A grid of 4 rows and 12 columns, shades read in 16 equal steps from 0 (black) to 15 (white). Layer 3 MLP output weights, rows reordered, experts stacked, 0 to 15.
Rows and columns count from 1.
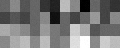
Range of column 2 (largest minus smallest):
5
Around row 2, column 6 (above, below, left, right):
2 7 8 6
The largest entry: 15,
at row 4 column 9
